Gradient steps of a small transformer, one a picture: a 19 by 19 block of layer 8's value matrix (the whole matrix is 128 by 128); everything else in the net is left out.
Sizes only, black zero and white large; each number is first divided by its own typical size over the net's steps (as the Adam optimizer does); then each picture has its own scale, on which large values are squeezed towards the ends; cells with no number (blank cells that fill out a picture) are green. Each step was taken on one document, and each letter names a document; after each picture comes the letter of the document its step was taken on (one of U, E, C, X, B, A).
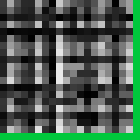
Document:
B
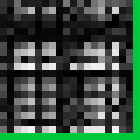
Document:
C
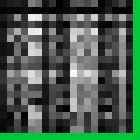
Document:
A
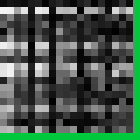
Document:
B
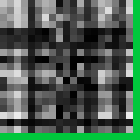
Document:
B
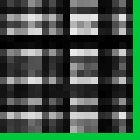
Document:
A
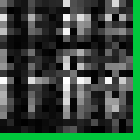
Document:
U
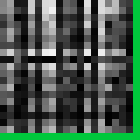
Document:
C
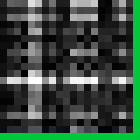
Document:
A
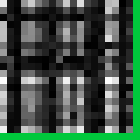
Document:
U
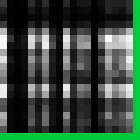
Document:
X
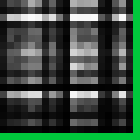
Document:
A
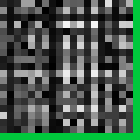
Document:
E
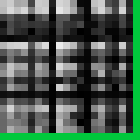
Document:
B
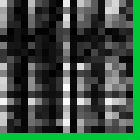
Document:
U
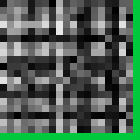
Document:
B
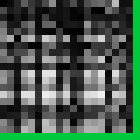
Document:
C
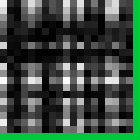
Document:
U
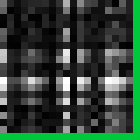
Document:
U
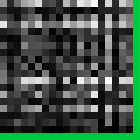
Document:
E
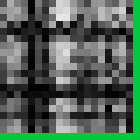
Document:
B
